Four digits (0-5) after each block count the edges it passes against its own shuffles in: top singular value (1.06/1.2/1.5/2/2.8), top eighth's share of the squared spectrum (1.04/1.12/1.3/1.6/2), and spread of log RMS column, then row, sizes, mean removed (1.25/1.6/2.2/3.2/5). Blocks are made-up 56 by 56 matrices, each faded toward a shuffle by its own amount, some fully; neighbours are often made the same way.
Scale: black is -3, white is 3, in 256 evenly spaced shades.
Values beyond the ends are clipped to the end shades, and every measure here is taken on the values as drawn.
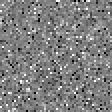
0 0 0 0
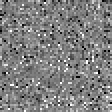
3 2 1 1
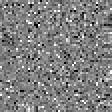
3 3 1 1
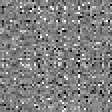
4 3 2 2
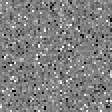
0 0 0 0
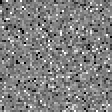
0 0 0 0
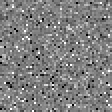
0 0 0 0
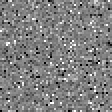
0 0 0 0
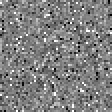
0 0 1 0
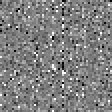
2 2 2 0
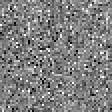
0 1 2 0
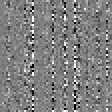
3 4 4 0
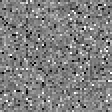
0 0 1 0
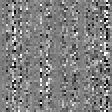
2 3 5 0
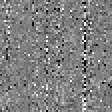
3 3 3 0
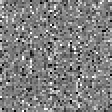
1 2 2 0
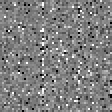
2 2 2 0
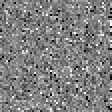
1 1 1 0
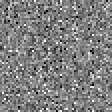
1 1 2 0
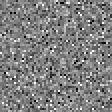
1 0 1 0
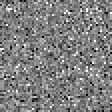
0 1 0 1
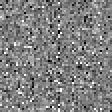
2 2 2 0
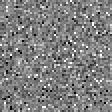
1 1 0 0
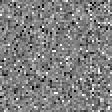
0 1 1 0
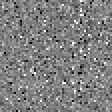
1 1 1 0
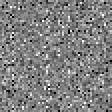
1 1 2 0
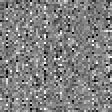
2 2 3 0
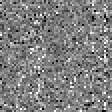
1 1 2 0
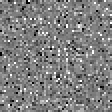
3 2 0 0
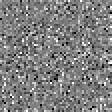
3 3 1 1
